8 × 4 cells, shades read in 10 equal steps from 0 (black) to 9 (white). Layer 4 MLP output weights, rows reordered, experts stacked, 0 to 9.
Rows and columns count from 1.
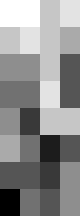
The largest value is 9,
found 2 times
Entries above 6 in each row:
4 3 1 1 2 0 0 0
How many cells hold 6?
2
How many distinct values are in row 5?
3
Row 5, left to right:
5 2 7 7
